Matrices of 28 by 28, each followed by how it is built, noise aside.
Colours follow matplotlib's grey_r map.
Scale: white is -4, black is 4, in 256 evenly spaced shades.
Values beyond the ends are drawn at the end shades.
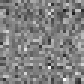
low rank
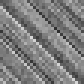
Toeplitz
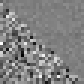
lower triangular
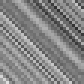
Toeplitz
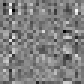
low rank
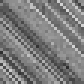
Toeplitz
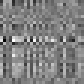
low rank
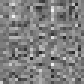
low rank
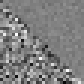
lower triangular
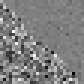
lower triangular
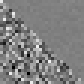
lower triangular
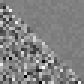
lower triangular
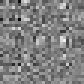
low rank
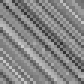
Toeplitz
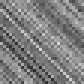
Toeplitz
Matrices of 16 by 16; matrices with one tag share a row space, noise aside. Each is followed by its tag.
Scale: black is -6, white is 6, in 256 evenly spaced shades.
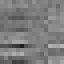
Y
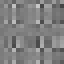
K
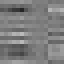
Y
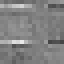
Y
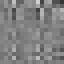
K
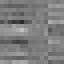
Y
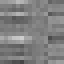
Y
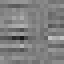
Y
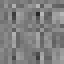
K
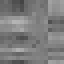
Y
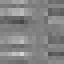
Y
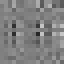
K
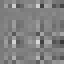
K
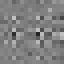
K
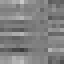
Y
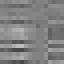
Y
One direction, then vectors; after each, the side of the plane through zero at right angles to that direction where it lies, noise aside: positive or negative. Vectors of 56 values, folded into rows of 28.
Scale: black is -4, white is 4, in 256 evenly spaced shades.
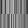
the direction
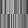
positive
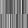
negative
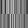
positive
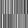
positive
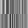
negative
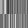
negative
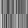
negative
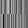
positive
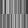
positive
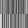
negative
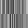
negative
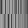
positive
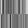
negative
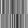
negative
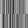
negative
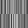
positive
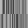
negative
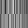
positive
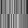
positive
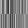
negative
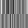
negative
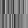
negative
